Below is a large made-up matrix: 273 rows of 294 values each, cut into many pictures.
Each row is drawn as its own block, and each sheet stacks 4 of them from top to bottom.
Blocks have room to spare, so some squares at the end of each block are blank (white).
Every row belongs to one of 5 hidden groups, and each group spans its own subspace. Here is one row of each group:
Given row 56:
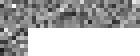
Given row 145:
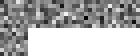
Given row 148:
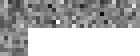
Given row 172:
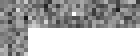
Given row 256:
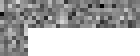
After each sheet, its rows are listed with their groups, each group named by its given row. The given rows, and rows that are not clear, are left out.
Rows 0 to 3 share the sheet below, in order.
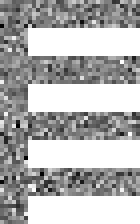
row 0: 145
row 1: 145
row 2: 256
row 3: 256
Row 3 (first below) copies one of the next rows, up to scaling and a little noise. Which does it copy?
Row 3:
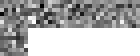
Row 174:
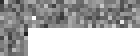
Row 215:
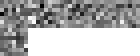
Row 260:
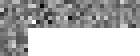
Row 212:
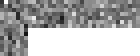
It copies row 215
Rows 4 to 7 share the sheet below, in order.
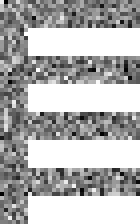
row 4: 256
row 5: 172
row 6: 148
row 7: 145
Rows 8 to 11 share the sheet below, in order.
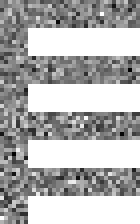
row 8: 148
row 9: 145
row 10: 256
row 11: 56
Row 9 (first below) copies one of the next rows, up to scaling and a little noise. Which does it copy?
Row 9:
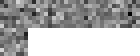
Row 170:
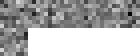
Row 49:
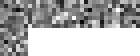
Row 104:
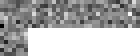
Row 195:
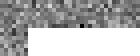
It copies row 170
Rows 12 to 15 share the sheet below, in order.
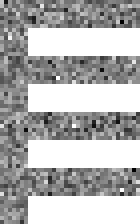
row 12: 256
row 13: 148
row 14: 172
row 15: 145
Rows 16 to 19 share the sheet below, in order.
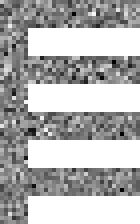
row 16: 172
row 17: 148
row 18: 256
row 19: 256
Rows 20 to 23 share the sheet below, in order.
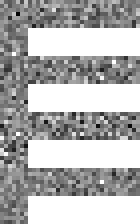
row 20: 56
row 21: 148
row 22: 145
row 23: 148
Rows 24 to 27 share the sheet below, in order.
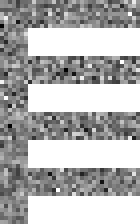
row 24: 145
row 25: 145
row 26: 172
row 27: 148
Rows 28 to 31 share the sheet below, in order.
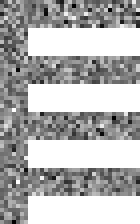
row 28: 145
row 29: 56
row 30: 148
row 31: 56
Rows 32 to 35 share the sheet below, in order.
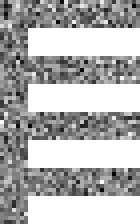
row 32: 148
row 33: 256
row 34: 256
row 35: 148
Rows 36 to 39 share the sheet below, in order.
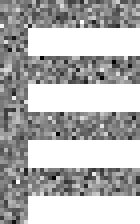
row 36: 145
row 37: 148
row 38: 148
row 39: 56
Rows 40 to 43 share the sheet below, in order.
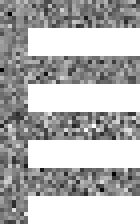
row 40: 172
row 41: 256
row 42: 172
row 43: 148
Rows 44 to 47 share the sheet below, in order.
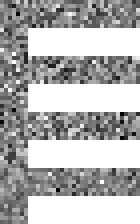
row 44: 56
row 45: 56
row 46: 256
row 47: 148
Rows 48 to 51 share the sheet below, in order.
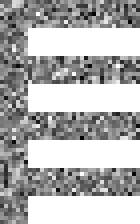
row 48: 172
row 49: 145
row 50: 145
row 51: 148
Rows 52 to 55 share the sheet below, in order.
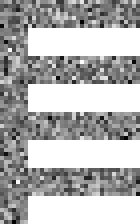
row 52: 145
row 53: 148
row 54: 145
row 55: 56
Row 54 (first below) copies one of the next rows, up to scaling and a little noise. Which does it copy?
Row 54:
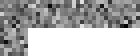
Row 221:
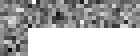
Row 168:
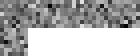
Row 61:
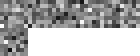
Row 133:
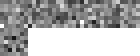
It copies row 168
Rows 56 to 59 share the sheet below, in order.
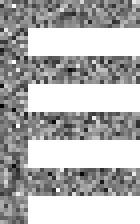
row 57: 56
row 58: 56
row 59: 148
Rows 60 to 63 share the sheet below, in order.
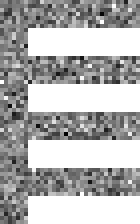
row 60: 148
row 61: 145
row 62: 172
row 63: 145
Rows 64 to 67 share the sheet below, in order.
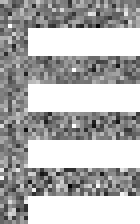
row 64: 172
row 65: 172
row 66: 172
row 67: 256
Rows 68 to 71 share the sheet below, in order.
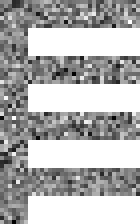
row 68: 172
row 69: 145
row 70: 56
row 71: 56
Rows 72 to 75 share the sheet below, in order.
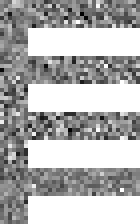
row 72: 172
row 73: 145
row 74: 256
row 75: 256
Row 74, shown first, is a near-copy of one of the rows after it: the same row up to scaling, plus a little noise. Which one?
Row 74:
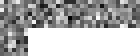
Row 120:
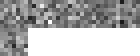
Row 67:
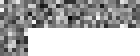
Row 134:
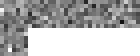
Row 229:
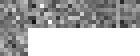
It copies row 67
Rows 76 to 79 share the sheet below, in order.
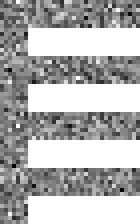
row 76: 145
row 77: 172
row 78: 56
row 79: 256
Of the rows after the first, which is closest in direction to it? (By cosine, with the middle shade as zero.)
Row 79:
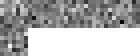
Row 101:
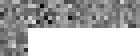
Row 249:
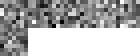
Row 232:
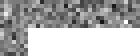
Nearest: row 249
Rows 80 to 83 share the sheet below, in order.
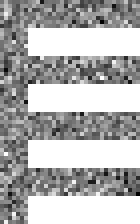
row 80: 148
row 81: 148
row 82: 145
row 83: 172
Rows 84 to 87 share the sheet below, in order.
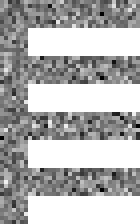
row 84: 148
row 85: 148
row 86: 145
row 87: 148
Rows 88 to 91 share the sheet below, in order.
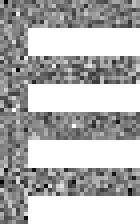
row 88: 256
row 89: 56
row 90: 172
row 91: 256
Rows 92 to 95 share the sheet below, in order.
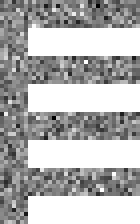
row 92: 172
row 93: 256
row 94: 256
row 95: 148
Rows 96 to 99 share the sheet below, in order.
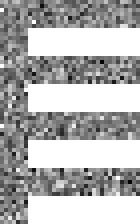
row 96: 256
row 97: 256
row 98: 256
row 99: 145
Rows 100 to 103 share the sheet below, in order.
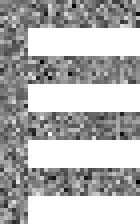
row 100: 145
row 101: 256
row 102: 256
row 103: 56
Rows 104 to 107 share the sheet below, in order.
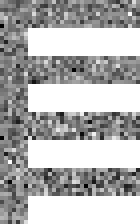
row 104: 145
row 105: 172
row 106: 145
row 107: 172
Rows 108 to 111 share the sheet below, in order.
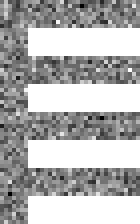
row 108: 148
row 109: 145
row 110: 256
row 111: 172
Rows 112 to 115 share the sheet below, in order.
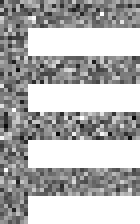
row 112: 256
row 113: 56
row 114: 148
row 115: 256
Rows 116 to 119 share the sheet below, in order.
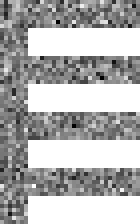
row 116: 148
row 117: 148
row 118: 172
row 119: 256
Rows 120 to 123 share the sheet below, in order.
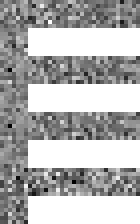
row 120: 256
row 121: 172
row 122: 172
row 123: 172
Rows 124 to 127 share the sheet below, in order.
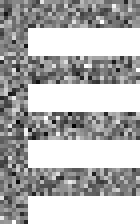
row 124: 148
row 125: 56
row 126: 172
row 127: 56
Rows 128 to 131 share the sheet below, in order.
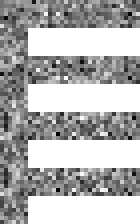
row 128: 145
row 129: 172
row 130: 148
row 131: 148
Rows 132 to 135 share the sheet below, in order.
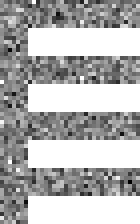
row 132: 145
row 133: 145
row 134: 256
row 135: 145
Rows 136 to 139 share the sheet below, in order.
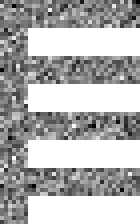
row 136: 56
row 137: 256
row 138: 172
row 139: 256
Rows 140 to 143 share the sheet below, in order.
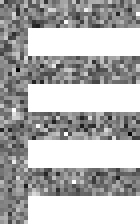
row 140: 56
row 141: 56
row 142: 172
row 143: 172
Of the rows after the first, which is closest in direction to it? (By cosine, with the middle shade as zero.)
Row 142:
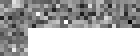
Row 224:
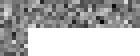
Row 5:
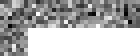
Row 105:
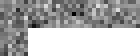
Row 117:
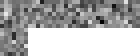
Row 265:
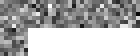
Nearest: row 5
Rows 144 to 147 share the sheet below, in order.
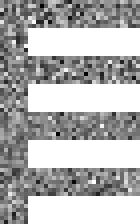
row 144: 256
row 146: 148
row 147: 172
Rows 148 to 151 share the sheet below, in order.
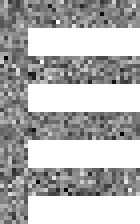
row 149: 256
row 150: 256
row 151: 172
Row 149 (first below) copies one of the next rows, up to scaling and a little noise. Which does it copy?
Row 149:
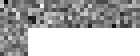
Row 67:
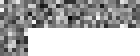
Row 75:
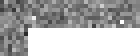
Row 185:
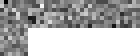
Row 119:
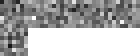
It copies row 185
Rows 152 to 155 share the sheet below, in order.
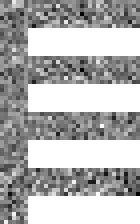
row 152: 172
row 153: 172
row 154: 148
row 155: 172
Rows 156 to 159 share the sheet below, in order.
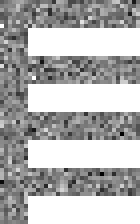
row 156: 145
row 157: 256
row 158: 256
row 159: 256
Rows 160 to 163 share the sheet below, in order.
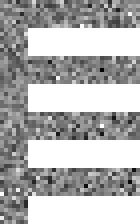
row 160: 145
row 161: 148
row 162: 148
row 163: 145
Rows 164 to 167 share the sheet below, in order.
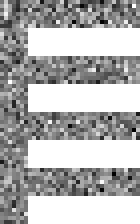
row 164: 148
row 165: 172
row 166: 56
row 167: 148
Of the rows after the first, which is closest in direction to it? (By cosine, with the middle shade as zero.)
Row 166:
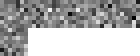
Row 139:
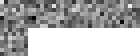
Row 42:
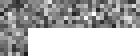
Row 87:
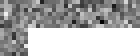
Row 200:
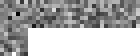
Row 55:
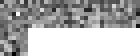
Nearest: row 55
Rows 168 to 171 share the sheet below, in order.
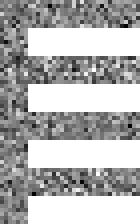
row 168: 145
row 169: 172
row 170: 145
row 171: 172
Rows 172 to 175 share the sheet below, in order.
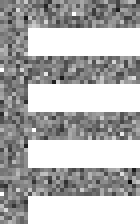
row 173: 256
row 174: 256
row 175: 145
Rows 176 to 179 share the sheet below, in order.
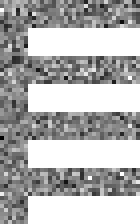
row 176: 256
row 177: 172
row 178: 145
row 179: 145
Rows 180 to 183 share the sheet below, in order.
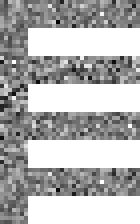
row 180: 148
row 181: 56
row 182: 145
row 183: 148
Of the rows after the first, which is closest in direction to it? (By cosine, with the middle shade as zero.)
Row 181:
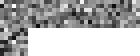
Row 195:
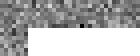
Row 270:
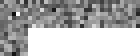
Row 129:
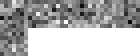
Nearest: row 129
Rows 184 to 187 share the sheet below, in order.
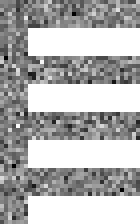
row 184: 172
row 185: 256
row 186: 56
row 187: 256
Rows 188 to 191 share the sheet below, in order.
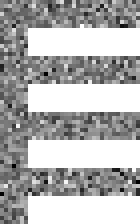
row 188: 145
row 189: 256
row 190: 56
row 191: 145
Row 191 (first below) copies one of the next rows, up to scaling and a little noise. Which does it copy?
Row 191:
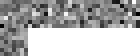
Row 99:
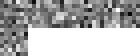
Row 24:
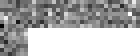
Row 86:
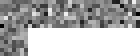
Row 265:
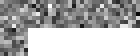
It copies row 86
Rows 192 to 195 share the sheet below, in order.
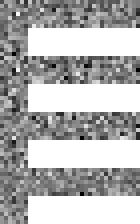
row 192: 56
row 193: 56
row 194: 145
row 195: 145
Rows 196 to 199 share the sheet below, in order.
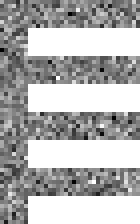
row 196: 56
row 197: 148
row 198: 148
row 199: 172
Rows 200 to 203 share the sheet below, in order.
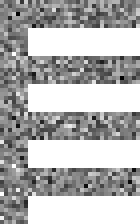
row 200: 56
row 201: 256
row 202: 56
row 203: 145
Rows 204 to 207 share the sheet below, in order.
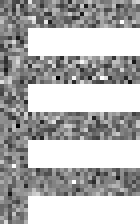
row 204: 256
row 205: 148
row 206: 56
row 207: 172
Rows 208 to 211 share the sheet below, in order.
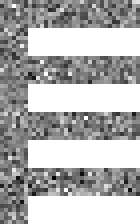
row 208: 56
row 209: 256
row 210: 256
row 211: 172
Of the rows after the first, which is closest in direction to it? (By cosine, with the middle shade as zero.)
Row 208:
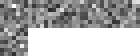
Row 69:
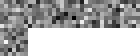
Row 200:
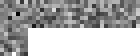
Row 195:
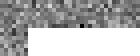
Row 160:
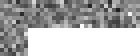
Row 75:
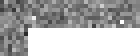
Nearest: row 160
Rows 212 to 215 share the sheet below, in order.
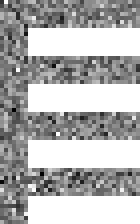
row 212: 256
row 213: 56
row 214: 148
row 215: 256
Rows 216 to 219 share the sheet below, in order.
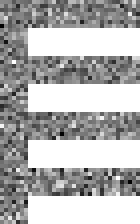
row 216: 145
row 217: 56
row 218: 256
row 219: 145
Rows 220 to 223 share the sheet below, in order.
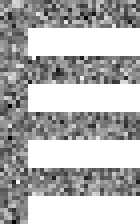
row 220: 172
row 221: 145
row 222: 172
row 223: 56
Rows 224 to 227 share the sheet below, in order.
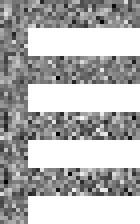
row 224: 148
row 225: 148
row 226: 148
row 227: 148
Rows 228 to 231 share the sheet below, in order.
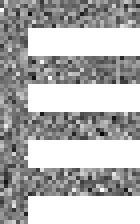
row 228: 256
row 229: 256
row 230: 148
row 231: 148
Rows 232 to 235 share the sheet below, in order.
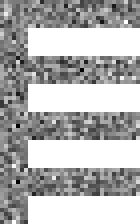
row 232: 148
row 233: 256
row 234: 56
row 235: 56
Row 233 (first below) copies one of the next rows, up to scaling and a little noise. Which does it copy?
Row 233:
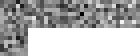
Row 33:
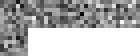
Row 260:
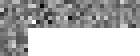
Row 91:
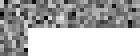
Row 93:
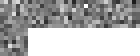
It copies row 33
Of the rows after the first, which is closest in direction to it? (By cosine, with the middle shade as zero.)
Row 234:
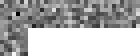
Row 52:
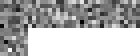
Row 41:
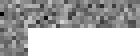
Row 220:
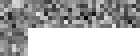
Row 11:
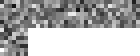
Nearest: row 41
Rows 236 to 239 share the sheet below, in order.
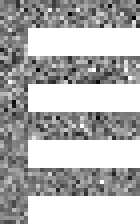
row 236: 56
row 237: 172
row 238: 172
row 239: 148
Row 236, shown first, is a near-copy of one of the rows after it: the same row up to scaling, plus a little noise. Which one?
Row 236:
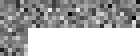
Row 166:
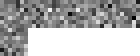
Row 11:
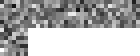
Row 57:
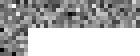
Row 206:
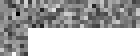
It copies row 166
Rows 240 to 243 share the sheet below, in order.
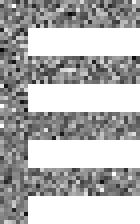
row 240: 56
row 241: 56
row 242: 256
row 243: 148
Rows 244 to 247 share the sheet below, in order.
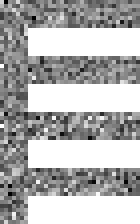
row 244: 256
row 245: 256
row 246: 256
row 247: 172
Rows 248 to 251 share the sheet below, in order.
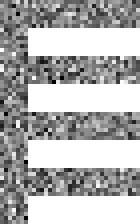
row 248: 56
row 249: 256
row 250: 256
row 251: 256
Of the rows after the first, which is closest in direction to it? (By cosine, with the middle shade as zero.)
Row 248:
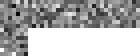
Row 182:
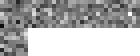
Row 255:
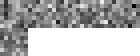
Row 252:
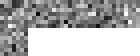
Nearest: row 255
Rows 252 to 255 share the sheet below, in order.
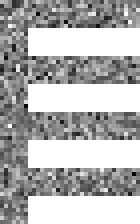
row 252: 172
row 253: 256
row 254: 172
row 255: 148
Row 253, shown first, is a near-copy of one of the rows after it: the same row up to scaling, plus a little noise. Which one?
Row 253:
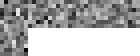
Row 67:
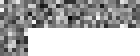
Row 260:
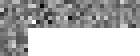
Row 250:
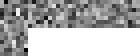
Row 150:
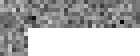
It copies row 250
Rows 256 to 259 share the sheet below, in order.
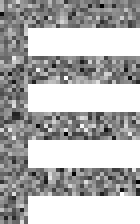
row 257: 172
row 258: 172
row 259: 145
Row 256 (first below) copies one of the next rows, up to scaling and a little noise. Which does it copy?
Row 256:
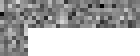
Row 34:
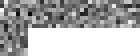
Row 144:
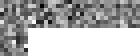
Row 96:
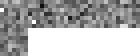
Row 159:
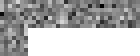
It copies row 159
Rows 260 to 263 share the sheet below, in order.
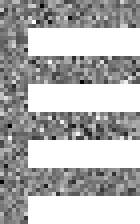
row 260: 256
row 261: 145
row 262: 172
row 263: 256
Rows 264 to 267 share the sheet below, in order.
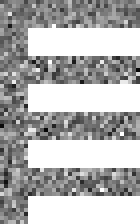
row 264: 172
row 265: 145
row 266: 256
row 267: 148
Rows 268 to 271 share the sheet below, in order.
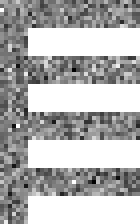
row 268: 256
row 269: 172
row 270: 56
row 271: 172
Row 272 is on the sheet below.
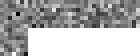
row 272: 56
